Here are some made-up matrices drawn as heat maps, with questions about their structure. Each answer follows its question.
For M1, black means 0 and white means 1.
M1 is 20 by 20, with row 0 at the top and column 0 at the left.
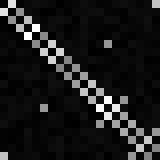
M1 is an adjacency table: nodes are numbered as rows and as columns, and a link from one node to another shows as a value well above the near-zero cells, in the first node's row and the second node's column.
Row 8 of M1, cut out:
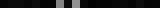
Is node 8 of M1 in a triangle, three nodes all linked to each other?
no
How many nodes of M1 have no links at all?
0
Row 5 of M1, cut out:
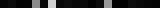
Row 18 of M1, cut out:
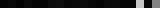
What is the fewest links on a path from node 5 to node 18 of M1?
6
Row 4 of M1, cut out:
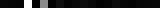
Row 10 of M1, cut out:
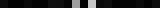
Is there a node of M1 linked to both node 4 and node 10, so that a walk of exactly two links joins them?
no
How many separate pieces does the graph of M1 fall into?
1
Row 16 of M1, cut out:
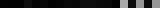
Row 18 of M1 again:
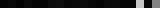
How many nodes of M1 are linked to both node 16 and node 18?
2
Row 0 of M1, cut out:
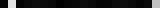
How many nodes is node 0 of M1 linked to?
2
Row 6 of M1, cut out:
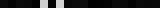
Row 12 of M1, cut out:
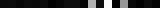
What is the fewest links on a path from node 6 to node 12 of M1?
3
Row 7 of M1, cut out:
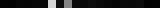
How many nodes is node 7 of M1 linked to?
2
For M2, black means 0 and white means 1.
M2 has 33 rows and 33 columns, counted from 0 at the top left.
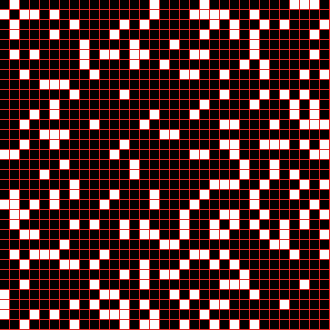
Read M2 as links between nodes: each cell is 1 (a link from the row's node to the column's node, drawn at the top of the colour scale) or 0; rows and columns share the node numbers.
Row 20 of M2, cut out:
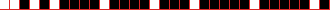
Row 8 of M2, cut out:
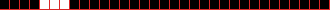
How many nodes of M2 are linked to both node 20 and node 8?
1
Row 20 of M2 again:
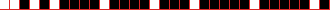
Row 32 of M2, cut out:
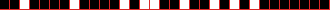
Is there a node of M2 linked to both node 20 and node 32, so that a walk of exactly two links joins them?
yes
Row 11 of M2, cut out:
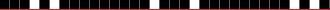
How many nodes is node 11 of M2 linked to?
6
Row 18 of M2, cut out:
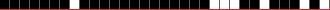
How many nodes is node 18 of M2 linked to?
7
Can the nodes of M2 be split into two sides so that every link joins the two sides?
no
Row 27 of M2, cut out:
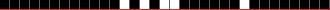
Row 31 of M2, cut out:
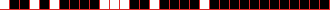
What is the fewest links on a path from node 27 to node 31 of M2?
2
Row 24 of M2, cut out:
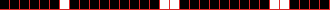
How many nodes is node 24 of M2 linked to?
5
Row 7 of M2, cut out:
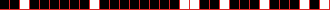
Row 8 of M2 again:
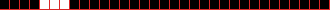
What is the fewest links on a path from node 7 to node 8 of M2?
3
